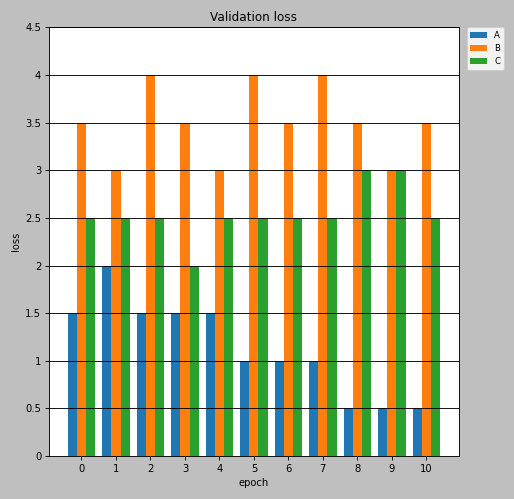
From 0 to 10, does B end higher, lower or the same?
the same
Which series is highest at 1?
B
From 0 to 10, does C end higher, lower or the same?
the same
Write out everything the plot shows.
Title: Validation loss
x-axis: epoch, ticks 0 1 2 3 4 5 6 7 8 9 10
y-axis: loss, ticks 0 0.5 1 1.5 2 2.5 3 3.5 4 4.5
Legend: A, B, C
Values:
A: 1.5 2 1.5 1.5 1.5 1 1 1 0.5 0.5 0.5
B: 3.5 3 4 3.5 3 4 3.5 4 3.5 3 3.5
C: 2.5 2.5 2.5 2 2.5 2.5 2.5 2.5 3 3 2.5
